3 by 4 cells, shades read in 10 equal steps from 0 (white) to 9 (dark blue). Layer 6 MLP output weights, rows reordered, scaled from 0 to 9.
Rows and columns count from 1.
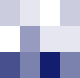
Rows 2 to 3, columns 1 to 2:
0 4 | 7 5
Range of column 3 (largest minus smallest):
9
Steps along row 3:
down up down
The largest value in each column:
7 5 9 5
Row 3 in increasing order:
5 5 7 9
